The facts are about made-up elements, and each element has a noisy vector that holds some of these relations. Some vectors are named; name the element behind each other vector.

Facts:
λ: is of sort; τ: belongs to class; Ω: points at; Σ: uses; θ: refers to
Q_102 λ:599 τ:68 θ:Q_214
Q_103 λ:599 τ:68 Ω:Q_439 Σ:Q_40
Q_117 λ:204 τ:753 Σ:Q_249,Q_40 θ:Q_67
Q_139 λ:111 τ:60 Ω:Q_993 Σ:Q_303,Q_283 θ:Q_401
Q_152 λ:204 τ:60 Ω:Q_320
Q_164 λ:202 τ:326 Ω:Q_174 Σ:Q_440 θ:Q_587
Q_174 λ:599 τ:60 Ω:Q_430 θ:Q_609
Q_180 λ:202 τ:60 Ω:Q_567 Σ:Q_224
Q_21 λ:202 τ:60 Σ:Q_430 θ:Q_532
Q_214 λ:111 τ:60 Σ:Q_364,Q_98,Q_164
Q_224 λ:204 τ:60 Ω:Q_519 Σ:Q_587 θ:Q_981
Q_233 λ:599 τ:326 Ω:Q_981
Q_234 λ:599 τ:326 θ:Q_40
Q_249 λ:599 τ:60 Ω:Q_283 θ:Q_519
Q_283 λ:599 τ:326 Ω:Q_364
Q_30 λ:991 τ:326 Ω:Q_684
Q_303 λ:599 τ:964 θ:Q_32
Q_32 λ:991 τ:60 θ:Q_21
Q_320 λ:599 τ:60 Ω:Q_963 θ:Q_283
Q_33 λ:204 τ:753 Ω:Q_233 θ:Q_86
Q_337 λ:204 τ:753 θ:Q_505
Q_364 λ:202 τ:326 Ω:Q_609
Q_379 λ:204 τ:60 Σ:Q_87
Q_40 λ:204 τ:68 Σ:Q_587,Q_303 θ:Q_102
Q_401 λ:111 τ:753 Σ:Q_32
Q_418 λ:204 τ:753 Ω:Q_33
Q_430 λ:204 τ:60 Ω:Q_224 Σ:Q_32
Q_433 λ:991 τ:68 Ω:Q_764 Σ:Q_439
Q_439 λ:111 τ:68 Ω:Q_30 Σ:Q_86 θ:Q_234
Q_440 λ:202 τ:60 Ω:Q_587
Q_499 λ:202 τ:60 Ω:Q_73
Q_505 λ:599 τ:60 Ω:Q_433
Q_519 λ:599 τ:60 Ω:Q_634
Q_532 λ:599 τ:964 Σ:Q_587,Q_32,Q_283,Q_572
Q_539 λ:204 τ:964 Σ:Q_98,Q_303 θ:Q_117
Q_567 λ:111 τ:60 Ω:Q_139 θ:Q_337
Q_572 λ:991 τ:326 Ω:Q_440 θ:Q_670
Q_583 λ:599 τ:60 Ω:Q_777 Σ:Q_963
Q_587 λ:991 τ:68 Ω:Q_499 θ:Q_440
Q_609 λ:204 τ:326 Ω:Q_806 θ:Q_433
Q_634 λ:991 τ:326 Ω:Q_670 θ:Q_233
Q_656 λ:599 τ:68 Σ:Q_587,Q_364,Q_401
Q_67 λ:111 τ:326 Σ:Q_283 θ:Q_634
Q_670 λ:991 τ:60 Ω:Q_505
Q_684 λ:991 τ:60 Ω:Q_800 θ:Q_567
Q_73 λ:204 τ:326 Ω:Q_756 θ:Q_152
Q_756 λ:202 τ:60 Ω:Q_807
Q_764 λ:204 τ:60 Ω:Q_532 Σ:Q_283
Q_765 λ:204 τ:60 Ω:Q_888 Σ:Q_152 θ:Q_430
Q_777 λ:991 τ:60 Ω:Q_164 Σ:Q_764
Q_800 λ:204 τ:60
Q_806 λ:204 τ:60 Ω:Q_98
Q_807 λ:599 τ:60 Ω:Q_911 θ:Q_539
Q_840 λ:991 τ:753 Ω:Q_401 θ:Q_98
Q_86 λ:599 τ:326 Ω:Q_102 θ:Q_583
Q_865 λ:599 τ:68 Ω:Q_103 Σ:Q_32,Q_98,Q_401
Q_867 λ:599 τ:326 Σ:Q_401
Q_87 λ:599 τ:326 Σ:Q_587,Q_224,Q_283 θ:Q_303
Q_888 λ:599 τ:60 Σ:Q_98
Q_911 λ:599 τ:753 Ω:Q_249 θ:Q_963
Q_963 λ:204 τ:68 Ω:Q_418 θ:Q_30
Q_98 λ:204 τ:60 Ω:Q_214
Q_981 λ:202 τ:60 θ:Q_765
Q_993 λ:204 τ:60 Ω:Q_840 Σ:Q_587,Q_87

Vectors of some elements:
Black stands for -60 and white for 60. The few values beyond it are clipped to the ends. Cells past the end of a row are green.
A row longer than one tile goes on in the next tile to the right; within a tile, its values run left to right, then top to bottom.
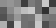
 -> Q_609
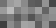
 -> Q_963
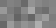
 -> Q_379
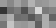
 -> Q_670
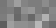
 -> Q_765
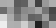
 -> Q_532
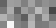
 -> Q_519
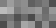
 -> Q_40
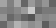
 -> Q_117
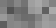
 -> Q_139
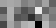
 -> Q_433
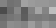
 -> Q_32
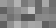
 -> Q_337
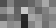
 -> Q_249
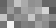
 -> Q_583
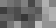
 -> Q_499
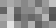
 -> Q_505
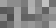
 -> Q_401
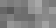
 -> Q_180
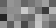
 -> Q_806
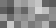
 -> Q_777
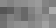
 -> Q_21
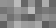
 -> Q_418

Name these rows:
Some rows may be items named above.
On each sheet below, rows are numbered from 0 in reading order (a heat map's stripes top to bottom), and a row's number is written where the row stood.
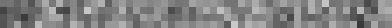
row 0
Q_756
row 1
Q_67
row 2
Q_888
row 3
Q_32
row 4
Q_224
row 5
Q_401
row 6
Q_807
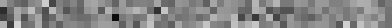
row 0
Q_364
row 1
Q_139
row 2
Q_98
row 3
Q_152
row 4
Q_764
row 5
Q_567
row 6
Q_430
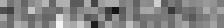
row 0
Q_67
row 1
Q_532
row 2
Q_30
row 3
Q_684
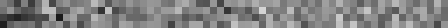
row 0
Q_587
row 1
Q_214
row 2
Q_981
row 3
Q_963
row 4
Q_670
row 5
Q_320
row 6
Q_87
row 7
Q_867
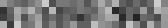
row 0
Q_364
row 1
Q_756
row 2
Q_572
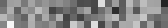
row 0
Q_519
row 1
Q_73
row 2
Q_164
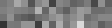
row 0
Q_439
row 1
Q_539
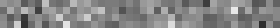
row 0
Q_911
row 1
Q_174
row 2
Q_139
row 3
Q_303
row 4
Q_102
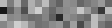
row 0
Q_634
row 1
Q_806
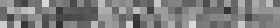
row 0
Q_283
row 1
Q_440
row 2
Q_911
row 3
Q_539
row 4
Q_840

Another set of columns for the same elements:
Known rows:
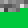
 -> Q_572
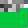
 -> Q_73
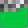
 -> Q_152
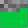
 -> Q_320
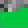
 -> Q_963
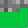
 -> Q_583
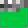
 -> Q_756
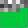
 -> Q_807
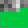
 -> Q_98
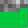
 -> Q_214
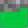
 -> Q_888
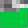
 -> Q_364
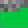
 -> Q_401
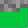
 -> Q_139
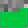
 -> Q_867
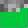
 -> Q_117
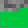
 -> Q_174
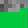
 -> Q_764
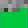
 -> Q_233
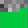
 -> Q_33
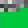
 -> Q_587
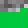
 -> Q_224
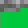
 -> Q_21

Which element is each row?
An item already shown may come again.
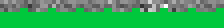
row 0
Q_401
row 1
Q_40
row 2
Q_684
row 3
Q_532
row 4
Q_777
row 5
Q_73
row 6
Q_30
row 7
Q_684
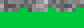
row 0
Q_670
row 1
Q_539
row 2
Q_303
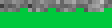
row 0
Q_102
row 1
Q_439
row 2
Q_180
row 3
Q_539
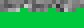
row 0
Q_224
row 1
Q_519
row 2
Q_963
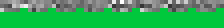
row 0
Q_283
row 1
Q_67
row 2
Q_102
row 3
Q_867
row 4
Q_499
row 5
Q_911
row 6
Q_440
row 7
Q_684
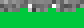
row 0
Q_401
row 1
Q_634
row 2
Q_519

